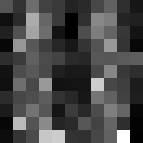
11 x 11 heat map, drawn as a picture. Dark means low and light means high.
Overall the values sit about 30% of the way up the scale. Stripes running up and down repeat 2 times from left to right. The centre is the calmest part. There is no overall slope.
